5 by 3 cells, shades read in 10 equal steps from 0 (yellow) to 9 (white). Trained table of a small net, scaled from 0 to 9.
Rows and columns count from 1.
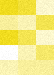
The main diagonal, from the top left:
0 6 7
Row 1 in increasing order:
0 1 7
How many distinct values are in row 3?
3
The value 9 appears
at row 4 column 1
